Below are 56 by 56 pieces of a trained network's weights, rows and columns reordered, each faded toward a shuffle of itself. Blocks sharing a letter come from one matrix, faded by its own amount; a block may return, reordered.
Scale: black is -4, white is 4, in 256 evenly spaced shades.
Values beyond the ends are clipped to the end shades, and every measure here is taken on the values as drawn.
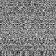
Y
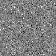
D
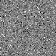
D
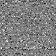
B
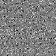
B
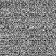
Y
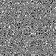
B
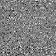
B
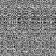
Y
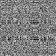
Y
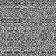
Y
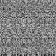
Y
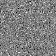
D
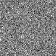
D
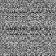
Y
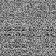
Y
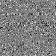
B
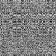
Y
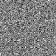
D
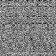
Y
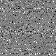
B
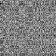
Y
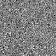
D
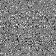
B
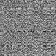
Y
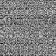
Y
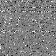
B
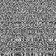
Y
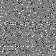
B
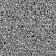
D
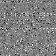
B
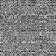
Y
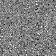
D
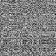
Y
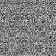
Y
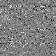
B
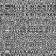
Y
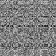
Y
